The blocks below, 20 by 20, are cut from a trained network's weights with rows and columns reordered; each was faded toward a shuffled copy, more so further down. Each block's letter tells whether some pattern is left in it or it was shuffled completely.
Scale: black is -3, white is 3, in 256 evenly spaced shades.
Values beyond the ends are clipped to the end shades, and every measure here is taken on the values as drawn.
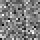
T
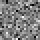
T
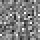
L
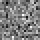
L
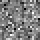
T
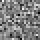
T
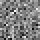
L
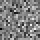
T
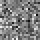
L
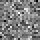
T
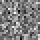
L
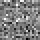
L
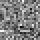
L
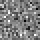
T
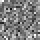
T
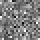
T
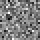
T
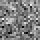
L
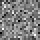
T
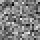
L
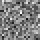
T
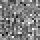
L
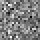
T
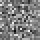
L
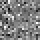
L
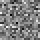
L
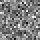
T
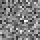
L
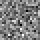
T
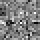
L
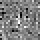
L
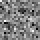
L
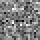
T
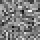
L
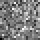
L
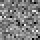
T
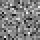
T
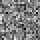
T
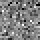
T
